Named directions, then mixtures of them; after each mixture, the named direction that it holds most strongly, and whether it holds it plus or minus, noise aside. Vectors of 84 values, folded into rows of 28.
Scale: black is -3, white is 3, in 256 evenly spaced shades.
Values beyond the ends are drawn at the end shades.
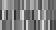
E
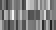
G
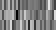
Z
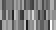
E, minus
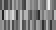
G, plus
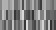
E, plus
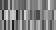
Z, plus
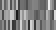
Z, plus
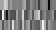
E, plus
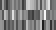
G, plus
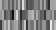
G, minus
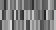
E, minus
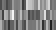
G, plus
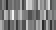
G, plus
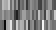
Z, plus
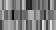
G, minus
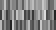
Z, minus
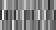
E, plus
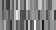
Z, minus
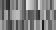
G, plus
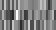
Z, minus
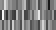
E, plus
